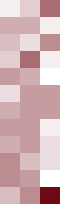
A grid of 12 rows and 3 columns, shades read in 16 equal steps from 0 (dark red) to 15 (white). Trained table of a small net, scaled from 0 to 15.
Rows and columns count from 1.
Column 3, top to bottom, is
6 14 8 14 15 9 9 14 13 13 15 0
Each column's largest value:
14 13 15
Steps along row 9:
down up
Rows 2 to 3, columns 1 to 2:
10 10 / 11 13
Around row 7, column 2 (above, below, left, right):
9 9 10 9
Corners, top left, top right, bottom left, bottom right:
14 6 11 0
